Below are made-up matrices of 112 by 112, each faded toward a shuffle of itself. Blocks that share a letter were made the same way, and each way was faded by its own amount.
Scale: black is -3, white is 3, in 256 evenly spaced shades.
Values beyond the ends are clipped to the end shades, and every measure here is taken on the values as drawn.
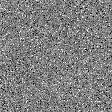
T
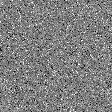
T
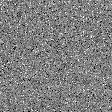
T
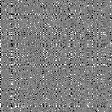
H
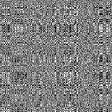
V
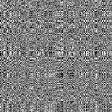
V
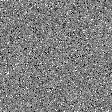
T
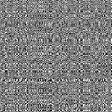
V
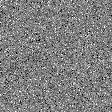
T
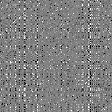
H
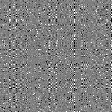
H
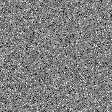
T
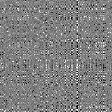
H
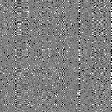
H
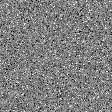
T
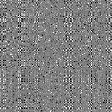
H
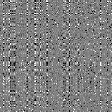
H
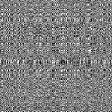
V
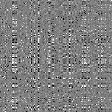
H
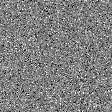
T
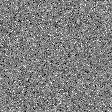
T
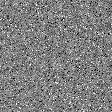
T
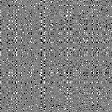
H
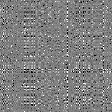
H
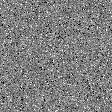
T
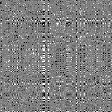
H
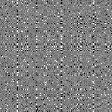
H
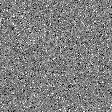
T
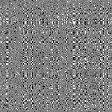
H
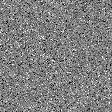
T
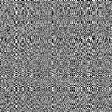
V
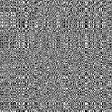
V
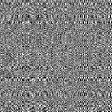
V
